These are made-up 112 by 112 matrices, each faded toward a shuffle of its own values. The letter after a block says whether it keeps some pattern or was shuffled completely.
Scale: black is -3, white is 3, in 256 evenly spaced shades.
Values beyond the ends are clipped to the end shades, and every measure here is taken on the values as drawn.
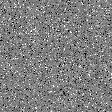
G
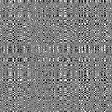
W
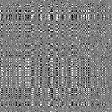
W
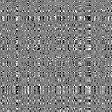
W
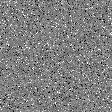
G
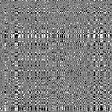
W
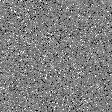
G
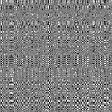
W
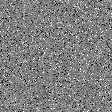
G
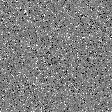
G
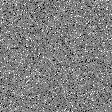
G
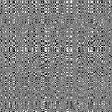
W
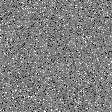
G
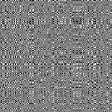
W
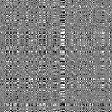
W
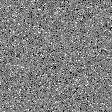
G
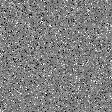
G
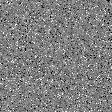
G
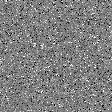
G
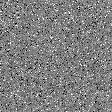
G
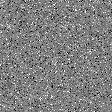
G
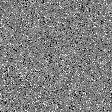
G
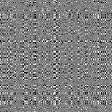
W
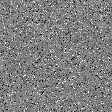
G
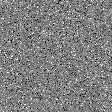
G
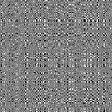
W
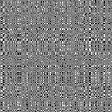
W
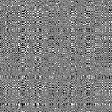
W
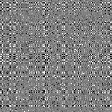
W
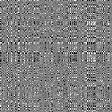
W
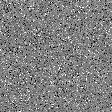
G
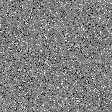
G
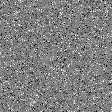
G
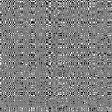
W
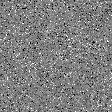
G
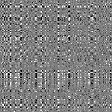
W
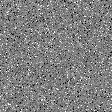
G
